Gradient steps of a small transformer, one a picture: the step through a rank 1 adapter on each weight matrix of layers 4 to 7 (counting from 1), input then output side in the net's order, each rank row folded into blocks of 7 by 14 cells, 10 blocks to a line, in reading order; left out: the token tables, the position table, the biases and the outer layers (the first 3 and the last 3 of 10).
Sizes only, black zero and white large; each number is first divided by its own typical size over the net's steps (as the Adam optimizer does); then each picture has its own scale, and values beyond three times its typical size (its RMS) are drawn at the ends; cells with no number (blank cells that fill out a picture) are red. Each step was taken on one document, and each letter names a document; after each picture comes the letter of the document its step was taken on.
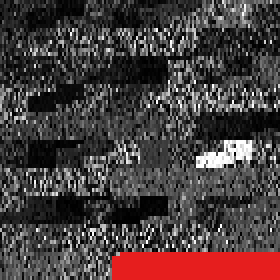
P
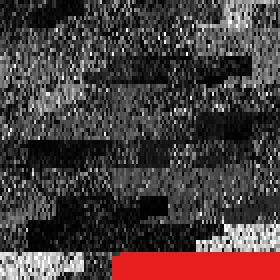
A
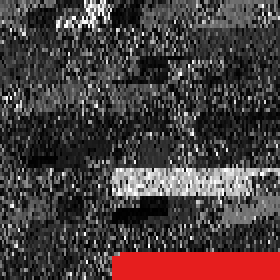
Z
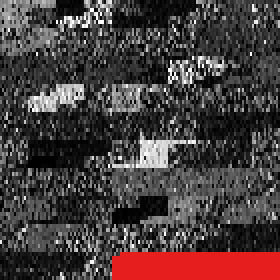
Z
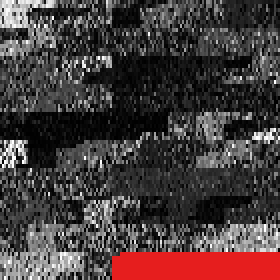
P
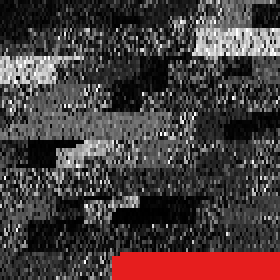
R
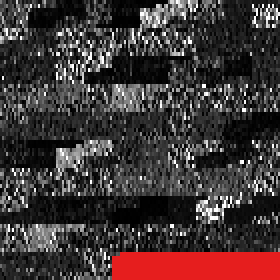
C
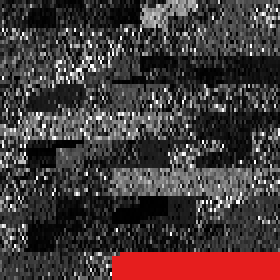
C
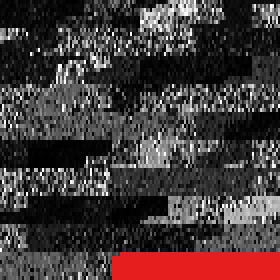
A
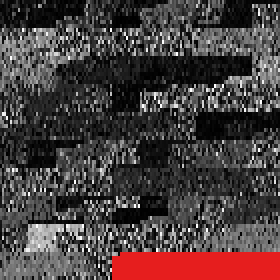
Z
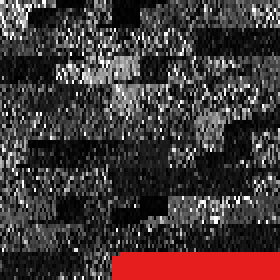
C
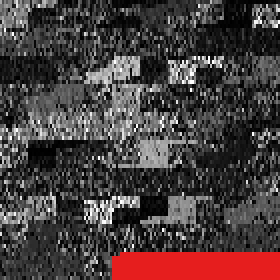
Z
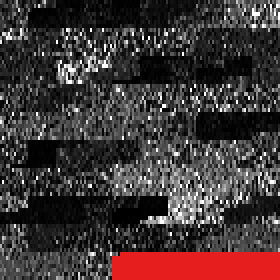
C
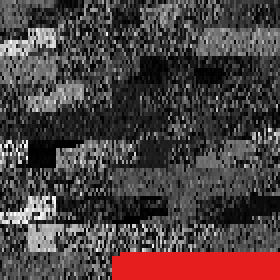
P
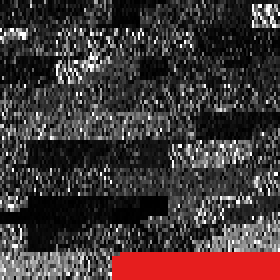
C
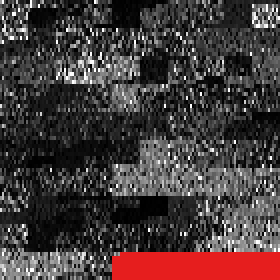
C
